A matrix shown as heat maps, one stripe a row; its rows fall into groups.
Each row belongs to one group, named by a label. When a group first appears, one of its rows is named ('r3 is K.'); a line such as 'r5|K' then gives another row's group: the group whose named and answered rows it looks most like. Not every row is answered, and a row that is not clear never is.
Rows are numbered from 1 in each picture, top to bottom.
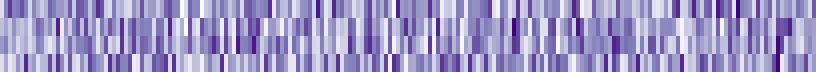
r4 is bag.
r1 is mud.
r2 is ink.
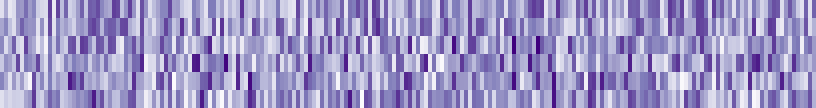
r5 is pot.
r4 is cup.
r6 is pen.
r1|bag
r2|bag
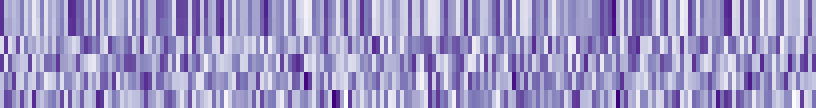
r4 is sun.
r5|ink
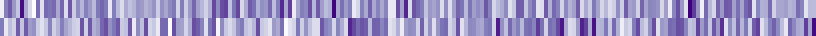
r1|mud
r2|bag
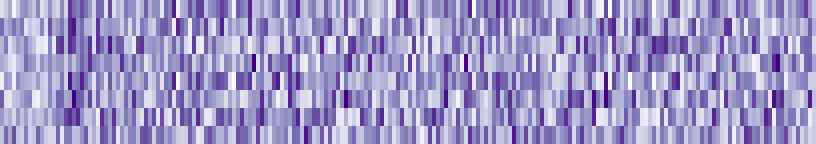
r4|pen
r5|cup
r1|cup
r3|bag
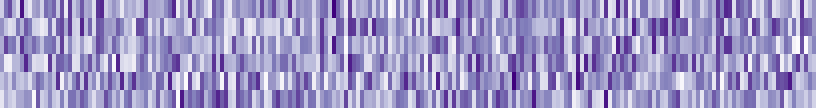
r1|mud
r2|bag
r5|ink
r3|mud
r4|bag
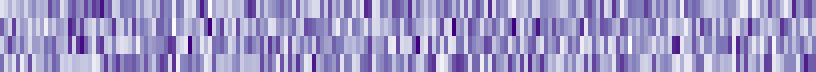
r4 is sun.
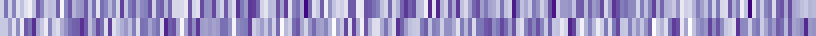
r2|cup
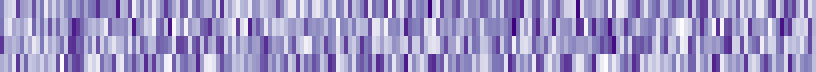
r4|sun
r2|pot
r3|pot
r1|bag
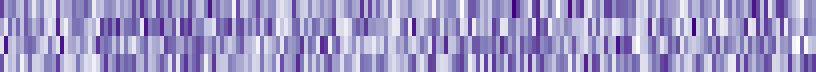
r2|sun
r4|sun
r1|ink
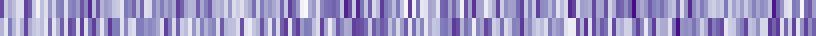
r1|pen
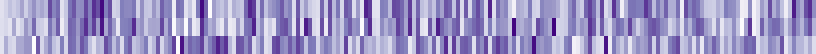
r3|cup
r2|pen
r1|pen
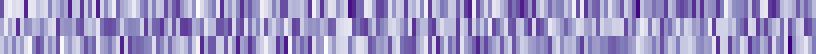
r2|sun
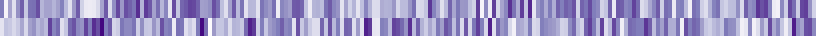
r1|sun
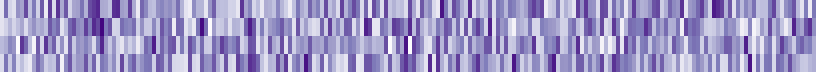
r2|pen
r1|bag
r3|mud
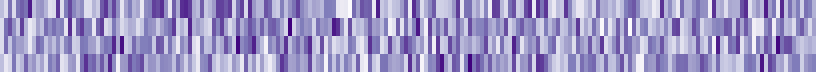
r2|mud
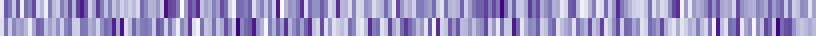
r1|cup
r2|ink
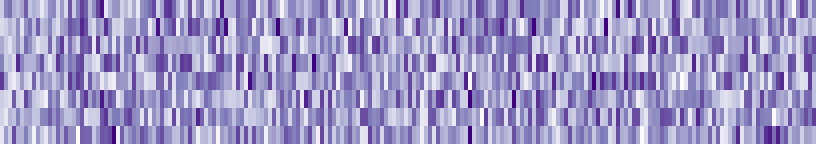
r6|pen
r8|ink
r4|sun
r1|mud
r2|cup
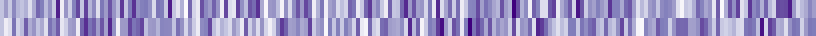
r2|pen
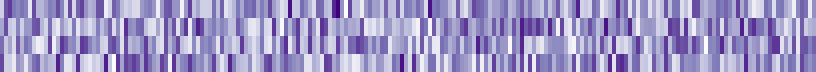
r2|cup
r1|mud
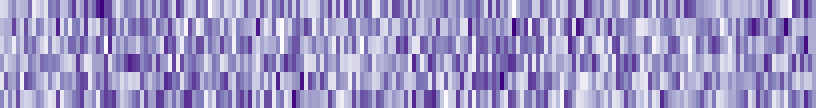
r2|ink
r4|sun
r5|cup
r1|pen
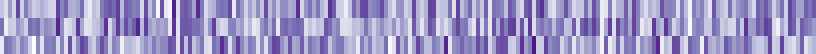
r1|sun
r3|mud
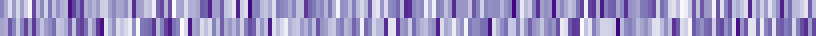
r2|mud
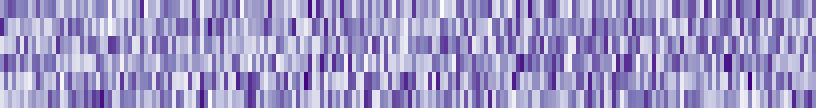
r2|pot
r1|mud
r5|ink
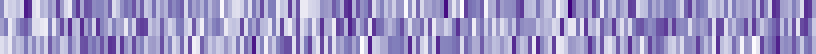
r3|pen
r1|pen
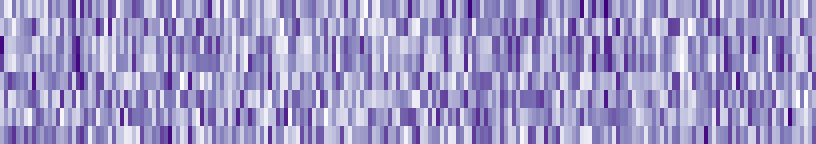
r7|ink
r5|mud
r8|mud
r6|cup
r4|pot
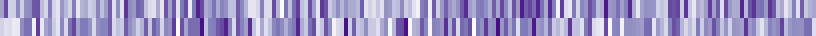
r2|cup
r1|cup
